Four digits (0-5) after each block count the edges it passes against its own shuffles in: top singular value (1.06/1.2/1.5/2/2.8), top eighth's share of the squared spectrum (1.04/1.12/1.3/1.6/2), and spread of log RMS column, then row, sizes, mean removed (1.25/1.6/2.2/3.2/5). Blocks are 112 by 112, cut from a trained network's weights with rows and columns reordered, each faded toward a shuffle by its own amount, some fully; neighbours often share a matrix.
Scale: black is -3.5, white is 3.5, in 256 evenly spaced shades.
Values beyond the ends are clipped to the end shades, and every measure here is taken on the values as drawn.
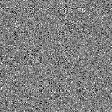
3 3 2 2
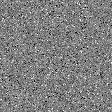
0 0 0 0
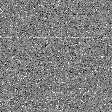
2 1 0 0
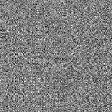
4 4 2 2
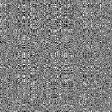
4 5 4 3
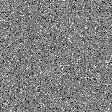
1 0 0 0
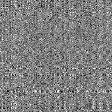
4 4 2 3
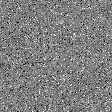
0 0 0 0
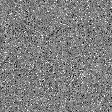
2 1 0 1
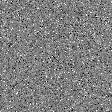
1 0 0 0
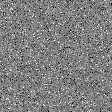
0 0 0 0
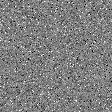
0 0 0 0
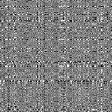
4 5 3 4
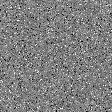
0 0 0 0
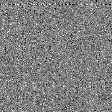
3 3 1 1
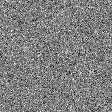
1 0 0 0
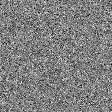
1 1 0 0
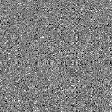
4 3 2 2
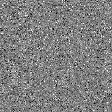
3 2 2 0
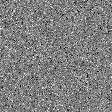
2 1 0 0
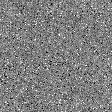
1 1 0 0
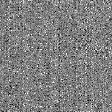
3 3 1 2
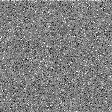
2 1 0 0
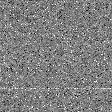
2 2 0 0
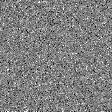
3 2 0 1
